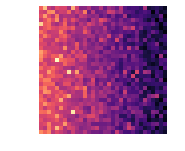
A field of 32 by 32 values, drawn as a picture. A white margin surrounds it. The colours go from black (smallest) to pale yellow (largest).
On average the colour sits 40% of the way up the scale. The grain is fine, like static. No row or column stands out. The field climbs toward the left. There are no regular stripes.
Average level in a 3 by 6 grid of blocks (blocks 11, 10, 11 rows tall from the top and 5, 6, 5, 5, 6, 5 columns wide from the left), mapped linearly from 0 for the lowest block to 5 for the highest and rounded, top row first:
543210 | 543210 | 543210
